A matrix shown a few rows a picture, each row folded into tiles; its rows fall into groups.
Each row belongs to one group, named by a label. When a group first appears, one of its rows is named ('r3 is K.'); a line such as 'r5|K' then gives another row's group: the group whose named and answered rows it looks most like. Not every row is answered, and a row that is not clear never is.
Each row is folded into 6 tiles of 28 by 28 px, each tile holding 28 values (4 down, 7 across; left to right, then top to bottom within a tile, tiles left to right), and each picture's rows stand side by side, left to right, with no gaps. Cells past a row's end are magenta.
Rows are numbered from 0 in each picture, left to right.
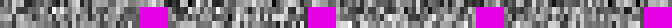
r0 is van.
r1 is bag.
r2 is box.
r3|bag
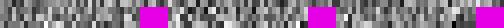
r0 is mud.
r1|box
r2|van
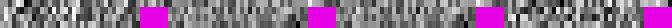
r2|van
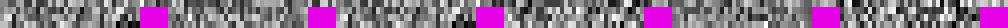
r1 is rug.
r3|box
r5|mud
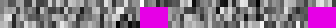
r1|van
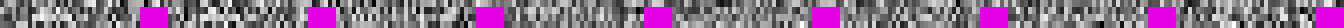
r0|rug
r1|rug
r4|bag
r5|rug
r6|rug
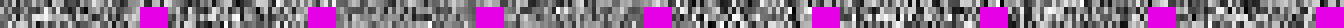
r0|rug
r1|rug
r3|van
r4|rug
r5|mud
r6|mud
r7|rug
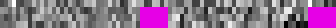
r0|rug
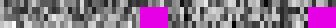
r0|box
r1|mud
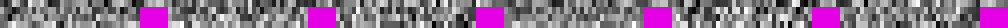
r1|box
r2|van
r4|box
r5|van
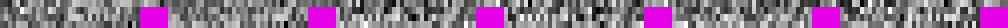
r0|bag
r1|box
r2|van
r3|van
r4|box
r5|bag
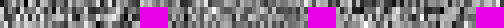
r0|van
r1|mud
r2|van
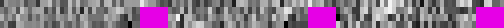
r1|van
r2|mud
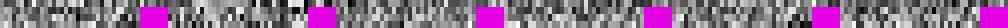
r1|mud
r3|box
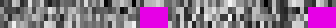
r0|bag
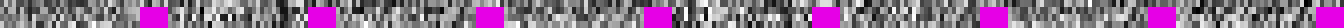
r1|mud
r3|box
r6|box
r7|box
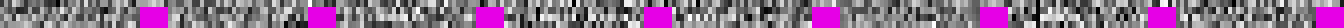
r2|rug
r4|van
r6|rug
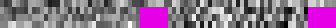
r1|mud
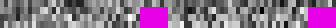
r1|box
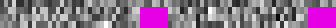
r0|rug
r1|rug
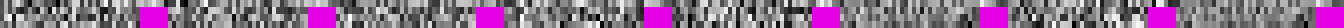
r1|mud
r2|mud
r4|mud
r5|van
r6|mud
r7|van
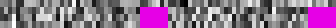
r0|mud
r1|mud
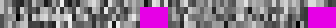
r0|rug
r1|bag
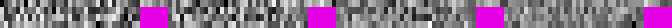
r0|van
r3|van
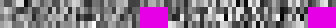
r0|box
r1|mud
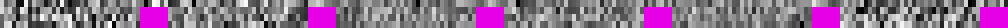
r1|van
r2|mud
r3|rug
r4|van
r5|box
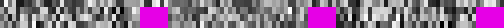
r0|rug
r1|rug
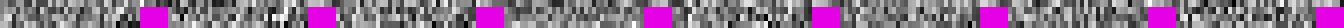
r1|bag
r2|van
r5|bag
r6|van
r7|bag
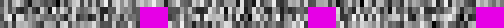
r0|bag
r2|van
